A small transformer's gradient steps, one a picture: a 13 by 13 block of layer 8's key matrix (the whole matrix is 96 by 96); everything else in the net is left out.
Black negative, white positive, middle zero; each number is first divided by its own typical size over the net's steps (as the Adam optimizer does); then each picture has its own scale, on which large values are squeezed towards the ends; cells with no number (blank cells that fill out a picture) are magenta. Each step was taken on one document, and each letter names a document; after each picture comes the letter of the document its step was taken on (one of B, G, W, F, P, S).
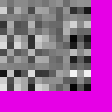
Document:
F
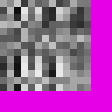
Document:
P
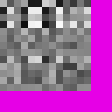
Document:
P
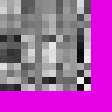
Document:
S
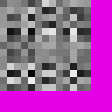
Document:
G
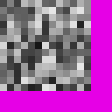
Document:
P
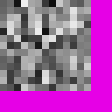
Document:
P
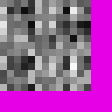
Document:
F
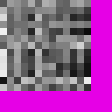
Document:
S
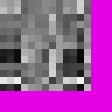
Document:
S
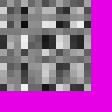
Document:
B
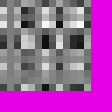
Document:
B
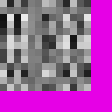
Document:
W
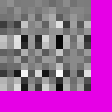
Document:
F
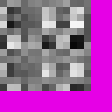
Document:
B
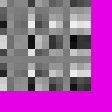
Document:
F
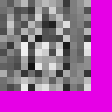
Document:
P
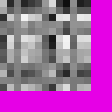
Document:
W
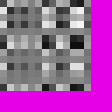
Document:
B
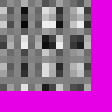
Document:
B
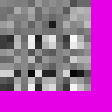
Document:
F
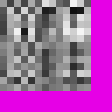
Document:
G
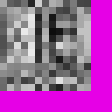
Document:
G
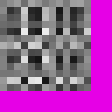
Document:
G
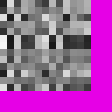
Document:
W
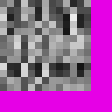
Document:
G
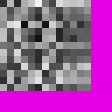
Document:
P
